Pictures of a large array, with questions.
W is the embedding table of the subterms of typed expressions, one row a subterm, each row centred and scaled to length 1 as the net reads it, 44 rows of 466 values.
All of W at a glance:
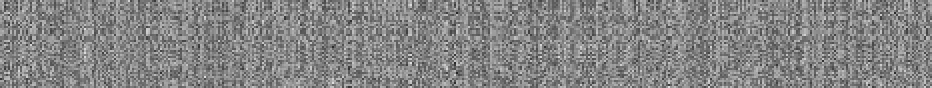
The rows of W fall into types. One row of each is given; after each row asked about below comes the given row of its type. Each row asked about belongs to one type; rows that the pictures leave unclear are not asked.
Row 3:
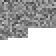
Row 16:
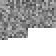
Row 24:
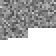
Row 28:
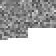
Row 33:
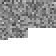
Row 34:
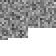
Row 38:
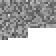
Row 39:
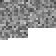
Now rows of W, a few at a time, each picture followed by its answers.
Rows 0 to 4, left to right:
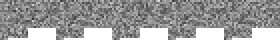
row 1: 3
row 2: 38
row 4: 3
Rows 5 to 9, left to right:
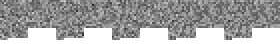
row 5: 28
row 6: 38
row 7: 16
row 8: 38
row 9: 38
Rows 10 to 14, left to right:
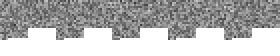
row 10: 24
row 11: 33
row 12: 34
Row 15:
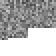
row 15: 16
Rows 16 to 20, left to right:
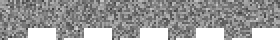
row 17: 24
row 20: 28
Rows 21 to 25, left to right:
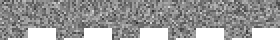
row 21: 33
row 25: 28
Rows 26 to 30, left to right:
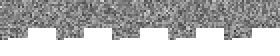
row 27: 38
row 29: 24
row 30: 16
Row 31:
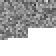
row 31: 3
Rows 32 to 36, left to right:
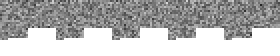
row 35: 33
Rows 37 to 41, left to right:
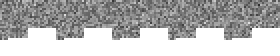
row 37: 33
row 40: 24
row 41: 39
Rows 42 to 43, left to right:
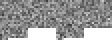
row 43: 24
